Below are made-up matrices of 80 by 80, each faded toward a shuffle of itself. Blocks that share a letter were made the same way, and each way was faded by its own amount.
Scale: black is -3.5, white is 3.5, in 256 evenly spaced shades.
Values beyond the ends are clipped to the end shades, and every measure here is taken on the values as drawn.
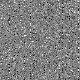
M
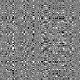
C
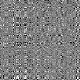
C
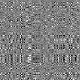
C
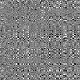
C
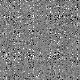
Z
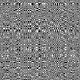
C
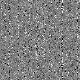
M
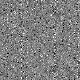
M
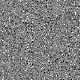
M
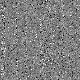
M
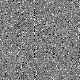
M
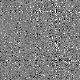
Z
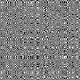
C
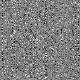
M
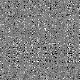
Z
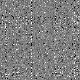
Z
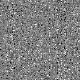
M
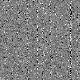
M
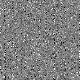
M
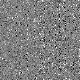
M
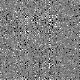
Z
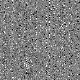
M
